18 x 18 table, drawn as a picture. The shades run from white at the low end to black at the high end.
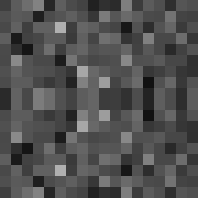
No seam splits the table. Overall the values sit about 70% of the way up the scale. No single row or column stands out from its neighbours. No overall slope runs across the table. It is mirror symmetric from top to bottom. The middle left is the calmest part.
